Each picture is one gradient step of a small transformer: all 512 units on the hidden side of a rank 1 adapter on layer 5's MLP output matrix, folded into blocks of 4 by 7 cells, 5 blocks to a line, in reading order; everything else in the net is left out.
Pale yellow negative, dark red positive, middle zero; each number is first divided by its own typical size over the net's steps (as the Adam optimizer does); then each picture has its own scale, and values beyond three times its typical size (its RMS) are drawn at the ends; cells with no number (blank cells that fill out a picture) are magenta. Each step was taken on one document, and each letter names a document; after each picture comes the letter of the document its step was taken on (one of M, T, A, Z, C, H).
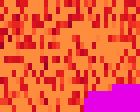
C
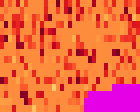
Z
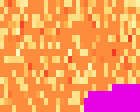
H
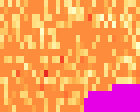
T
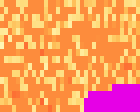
C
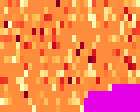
H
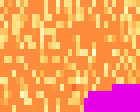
Z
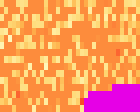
C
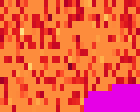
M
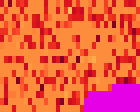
T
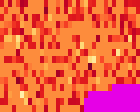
M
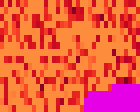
T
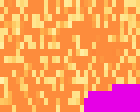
H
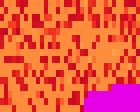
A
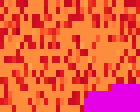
A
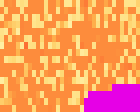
H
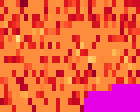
A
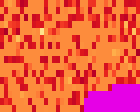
A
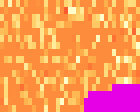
T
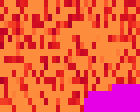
A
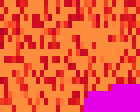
A
